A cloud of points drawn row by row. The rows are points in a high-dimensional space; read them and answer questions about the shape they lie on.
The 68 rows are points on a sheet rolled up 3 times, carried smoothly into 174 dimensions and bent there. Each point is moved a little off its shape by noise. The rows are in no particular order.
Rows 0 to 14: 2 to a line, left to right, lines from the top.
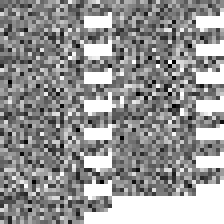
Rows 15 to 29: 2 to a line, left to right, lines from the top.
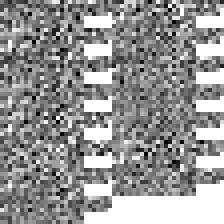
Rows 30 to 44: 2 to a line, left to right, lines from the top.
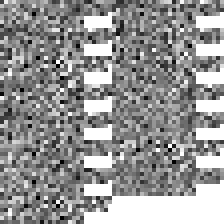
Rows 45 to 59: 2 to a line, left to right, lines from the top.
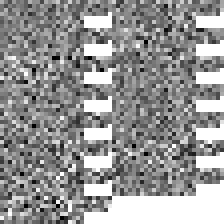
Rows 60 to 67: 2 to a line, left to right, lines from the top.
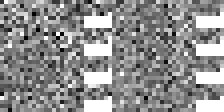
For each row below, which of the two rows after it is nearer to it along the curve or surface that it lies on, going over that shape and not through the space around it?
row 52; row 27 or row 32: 27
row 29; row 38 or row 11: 11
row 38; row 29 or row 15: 15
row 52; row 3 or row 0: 0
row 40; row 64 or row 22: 64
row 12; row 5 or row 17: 17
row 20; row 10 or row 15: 15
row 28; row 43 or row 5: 43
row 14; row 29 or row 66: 66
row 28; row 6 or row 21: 21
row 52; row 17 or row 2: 2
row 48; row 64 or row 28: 28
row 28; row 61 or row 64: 64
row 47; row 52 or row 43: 43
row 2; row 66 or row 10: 10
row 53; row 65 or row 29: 29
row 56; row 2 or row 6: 2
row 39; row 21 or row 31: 21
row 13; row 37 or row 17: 37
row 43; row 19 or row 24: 24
